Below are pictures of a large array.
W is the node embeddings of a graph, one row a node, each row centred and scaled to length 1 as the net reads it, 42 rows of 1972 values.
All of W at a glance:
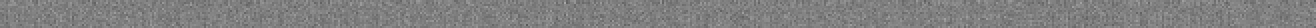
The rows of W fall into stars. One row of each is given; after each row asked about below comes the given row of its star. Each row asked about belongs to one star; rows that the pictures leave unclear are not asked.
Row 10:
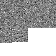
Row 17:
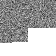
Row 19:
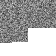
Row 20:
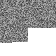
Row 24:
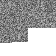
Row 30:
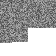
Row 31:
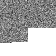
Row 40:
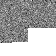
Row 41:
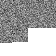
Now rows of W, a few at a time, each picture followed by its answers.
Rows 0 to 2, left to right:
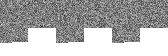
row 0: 40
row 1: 41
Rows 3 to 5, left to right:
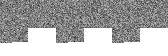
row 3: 17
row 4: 40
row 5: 40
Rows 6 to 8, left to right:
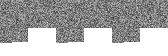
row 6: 31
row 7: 31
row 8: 24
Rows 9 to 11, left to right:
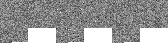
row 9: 31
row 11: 17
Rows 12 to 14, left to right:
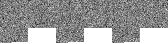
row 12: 20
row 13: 41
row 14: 17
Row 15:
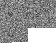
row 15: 31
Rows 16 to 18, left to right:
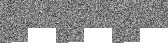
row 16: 24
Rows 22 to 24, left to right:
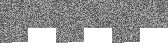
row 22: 10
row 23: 20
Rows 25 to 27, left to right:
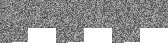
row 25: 17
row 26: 24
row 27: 41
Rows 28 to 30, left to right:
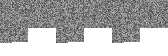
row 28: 17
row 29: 19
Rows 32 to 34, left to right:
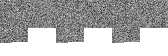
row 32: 10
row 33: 30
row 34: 20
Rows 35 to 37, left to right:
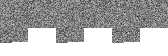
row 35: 31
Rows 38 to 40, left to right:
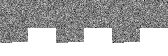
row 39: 30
